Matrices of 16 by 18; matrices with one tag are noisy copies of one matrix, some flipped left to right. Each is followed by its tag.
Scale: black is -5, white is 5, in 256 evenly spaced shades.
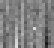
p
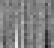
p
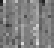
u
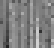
p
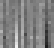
p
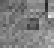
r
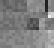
r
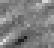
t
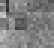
r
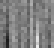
p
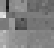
r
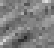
t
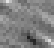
t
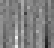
p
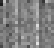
u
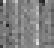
u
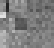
r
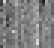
u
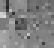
r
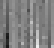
p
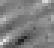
t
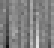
p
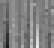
p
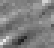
t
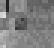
r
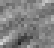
t
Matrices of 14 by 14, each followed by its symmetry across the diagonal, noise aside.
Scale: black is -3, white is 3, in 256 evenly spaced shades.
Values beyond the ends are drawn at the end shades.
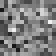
neither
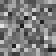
neither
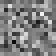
antisymmetric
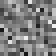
antisymmetric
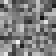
antisymmetric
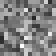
neither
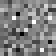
antisymmetric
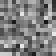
antisymmetric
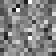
neither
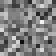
antisymmetric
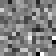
antisymmetric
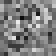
antisymmetric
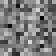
neither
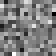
antisymmetric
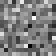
neither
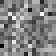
neither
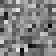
neither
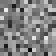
neither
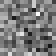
neither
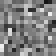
antisymmetric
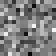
antisymmetric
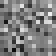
antisymmetric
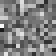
neither
